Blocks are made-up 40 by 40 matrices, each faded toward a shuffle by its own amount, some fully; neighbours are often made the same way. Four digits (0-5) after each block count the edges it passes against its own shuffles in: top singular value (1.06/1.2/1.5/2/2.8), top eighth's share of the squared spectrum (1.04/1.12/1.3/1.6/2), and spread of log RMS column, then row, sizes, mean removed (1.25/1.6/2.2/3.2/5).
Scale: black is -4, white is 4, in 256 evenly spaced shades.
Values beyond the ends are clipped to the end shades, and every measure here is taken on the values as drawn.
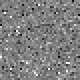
0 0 0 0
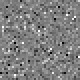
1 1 0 0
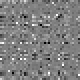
4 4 2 2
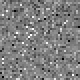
2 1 0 0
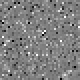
0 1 0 0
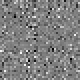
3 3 2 2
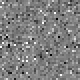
1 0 0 0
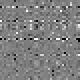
4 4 2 2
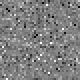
0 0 0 0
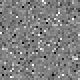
1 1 0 0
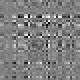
4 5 3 4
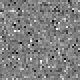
1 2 0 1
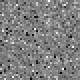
0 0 0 0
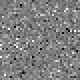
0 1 0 0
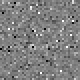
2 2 0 1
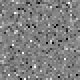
0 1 0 0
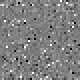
1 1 0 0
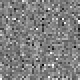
1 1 1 1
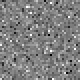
0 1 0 0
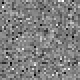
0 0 0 0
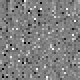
2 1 1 0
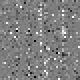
2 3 1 0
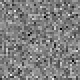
2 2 0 1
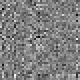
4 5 3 2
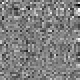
3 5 2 2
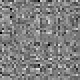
4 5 2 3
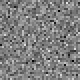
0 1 0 0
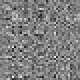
3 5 2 2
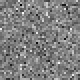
1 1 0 0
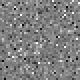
1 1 0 0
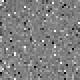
1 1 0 0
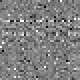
3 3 0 2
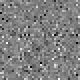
2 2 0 0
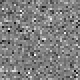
2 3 0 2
